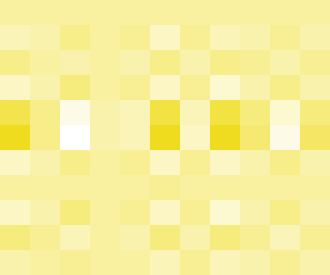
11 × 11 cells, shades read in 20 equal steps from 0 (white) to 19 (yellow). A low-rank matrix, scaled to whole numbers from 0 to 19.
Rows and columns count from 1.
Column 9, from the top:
8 7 9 7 11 12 7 8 7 9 7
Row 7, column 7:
9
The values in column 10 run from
2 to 10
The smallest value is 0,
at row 6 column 3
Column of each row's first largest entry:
1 3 1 3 6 1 3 6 3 1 3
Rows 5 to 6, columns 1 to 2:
15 10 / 19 10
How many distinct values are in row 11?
4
